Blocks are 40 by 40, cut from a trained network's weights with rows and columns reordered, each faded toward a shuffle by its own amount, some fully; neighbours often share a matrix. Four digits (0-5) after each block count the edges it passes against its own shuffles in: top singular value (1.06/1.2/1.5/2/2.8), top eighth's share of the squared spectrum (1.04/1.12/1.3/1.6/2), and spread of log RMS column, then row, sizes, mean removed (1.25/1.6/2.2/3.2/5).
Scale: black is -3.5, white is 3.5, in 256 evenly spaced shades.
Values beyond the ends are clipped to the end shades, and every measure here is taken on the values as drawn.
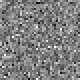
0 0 0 0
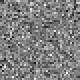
0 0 0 0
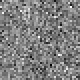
0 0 0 0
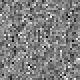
0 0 0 0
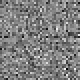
2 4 2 1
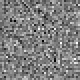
0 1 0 0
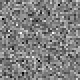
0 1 0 0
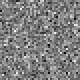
1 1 0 0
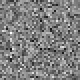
1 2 1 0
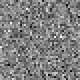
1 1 0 0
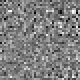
3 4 2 2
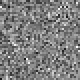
1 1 0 0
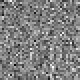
2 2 1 0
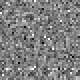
2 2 0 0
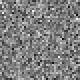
1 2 0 0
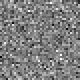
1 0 0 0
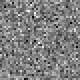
1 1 0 0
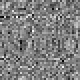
3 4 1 2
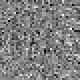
1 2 0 0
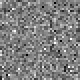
1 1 1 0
